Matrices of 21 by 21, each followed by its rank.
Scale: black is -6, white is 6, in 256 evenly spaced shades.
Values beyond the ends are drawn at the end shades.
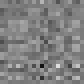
three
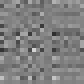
three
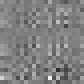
three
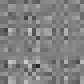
three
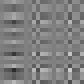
one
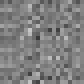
three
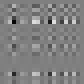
one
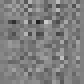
three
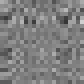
three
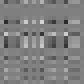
one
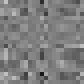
three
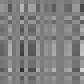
one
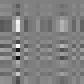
one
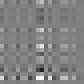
one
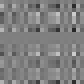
one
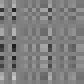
one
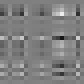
one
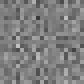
three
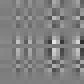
one
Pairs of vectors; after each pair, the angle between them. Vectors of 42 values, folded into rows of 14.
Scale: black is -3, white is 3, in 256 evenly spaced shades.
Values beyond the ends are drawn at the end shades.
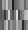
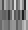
orthogonal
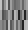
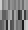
nearly parallel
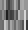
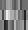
nearly opposite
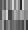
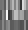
nearly parallel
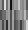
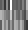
nearly opposite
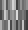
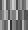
nearly parallel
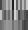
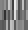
partly aligned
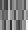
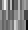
partly opposed
